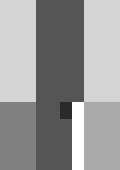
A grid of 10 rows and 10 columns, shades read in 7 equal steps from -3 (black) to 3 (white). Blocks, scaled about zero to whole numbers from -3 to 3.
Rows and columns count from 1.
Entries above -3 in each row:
10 10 10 10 10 10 10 10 10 10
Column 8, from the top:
2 2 2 2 2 2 1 1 1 1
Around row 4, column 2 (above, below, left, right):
2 2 2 2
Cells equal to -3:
0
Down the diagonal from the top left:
2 2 2 -1 -1 -1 3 1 1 1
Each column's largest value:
2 2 2 -1 -1 -1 3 2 2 2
